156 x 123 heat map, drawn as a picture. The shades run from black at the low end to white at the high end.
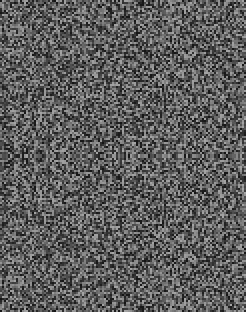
The values spread evenly over their range. There is no seam. No regular stripes run through it. The top and bottom halves mirror each other. No row or column stands out. No overall slope runs across the table. Fine speckle covers the field.
